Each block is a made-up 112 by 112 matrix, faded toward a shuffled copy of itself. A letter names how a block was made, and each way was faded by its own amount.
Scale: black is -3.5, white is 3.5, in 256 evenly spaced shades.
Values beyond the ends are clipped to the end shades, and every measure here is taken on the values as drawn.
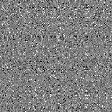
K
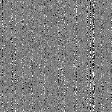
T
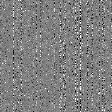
T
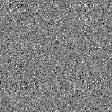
K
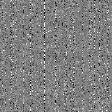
T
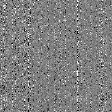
T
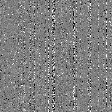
T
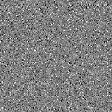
K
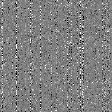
T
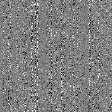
T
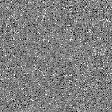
K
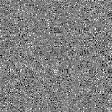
K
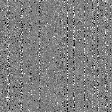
T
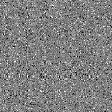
K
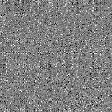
K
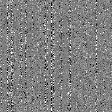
T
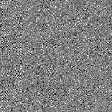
K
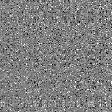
K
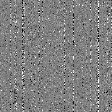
T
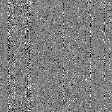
T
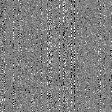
T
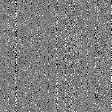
T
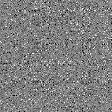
K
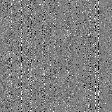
T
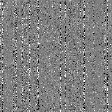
T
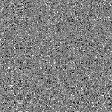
K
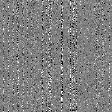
T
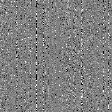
T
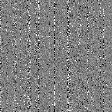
T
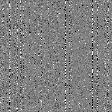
T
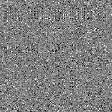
K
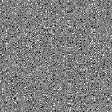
K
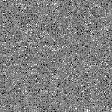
K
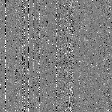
T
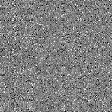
K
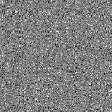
K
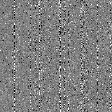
T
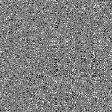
K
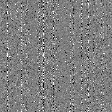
T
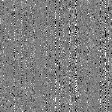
T
